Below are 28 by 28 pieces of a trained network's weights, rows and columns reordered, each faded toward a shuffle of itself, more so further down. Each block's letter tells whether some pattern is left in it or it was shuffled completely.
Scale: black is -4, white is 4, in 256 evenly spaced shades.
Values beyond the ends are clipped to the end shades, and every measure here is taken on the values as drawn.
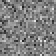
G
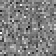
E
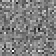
G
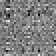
G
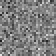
G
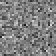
G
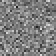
G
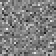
E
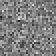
G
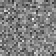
E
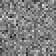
G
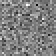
G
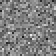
E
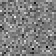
E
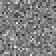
E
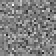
G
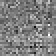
G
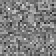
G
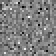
E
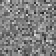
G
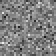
E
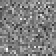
G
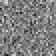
E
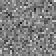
E
